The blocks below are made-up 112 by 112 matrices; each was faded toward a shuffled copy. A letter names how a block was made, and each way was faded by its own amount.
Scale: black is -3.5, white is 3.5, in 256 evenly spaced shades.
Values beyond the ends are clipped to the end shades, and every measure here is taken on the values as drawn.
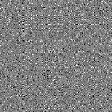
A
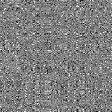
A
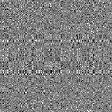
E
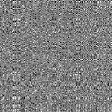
E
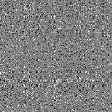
A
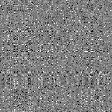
A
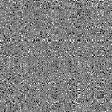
A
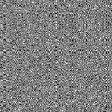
E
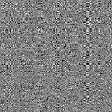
E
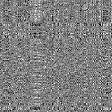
E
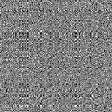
E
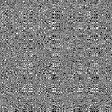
E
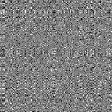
E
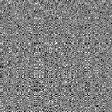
E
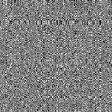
E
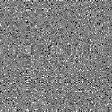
A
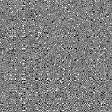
A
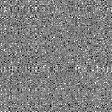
A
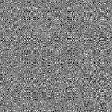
E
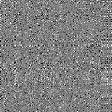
A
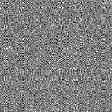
E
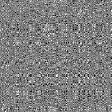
E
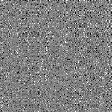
A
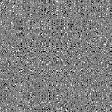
A
